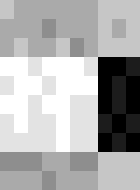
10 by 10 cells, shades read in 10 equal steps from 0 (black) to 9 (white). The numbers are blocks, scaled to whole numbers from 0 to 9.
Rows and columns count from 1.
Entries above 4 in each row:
10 10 10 7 7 7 7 7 10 10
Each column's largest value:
9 9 9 9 9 9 9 7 7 7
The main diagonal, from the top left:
7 6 6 9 9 8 8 0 7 7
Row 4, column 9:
0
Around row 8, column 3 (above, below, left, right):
8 5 8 8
